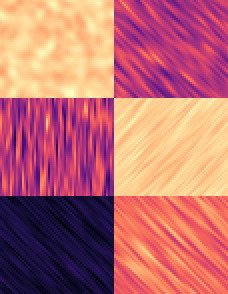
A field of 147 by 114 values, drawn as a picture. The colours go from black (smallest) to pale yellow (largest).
The table splits into 3 rows of 2 panels. Panel 1,1: very high, blotchy, faint in contrast. Panel 1,2: middling, slanting down to the right. Panel 2,1: middling, streaked downward, strong in contrast. Panel 2,2: very high, slanting up to the right, faint in contrast. Panel 3,1: very low, slanting down to the right, faint in contrast. Panel 3,2: high, slanting down to the right.
